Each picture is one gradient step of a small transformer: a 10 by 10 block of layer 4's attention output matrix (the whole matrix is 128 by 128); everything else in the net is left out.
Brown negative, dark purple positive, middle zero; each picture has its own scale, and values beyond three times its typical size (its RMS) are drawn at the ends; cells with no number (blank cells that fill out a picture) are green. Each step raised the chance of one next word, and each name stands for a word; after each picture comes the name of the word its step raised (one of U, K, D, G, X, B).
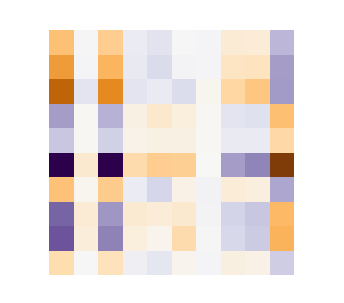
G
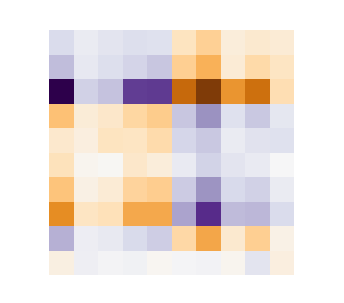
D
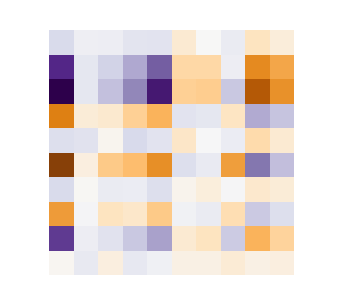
D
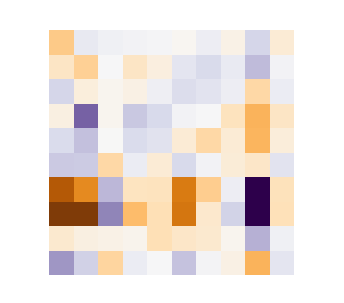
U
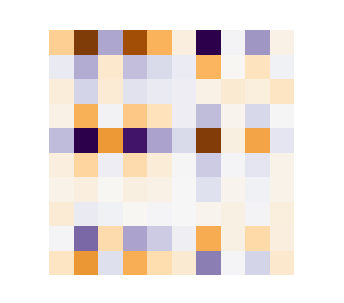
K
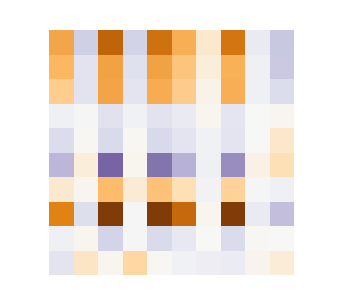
U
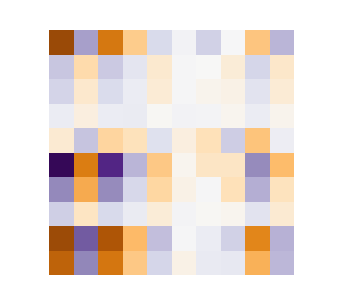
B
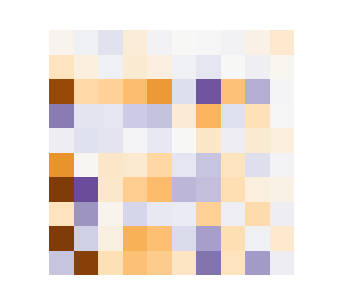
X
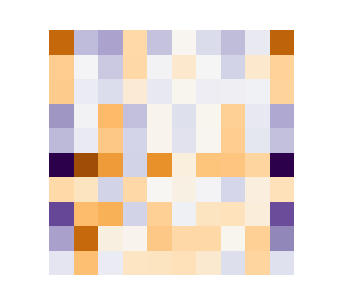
G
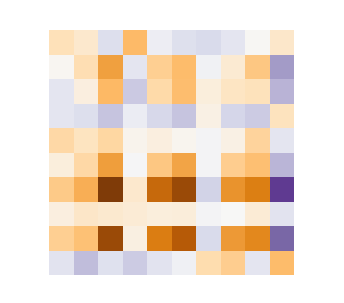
X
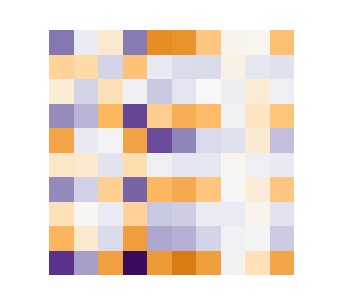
K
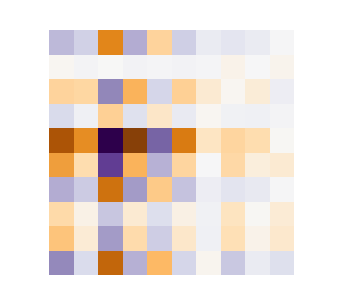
K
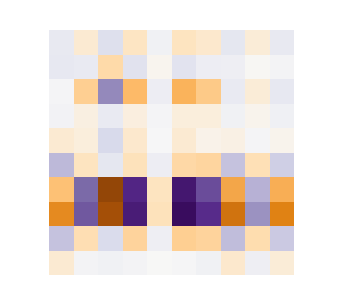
U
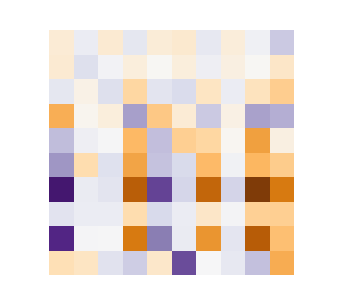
X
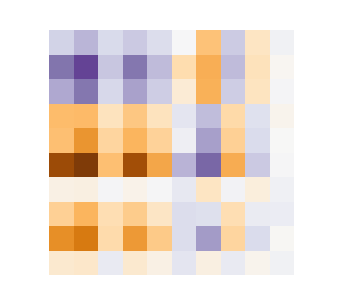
G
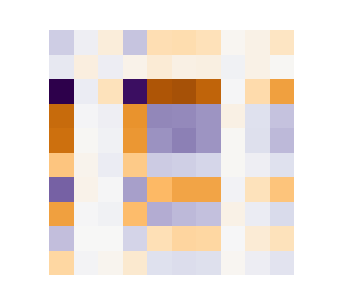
X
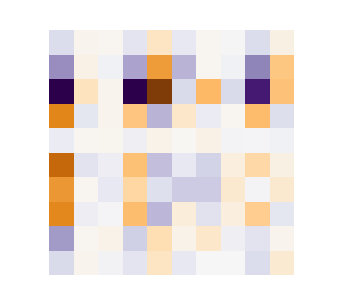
D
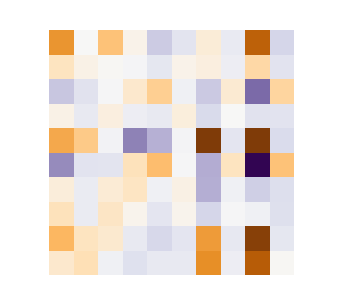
B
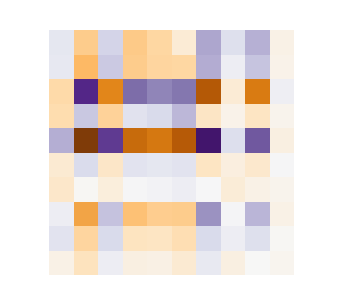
B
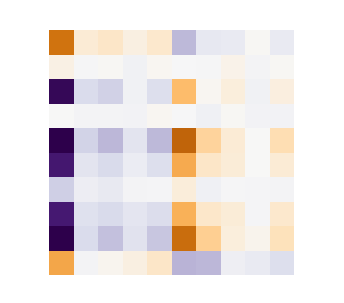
K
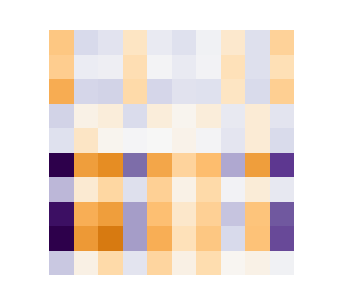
G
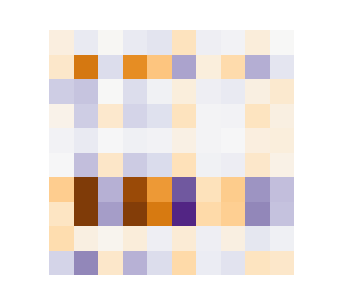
U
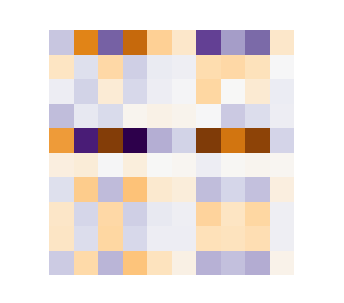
K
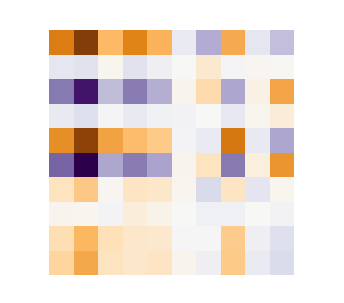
B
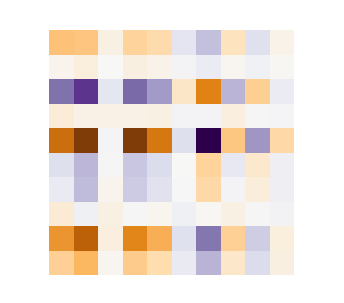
B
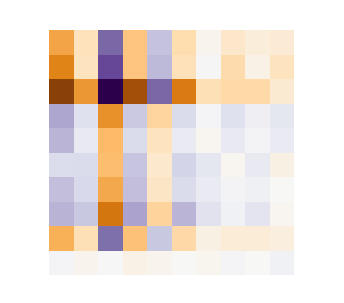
D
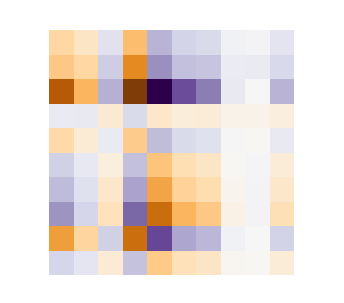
D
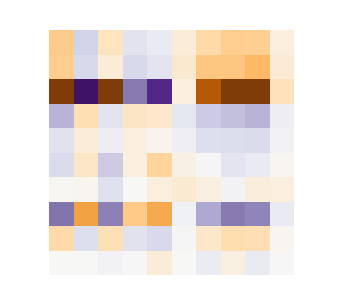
D
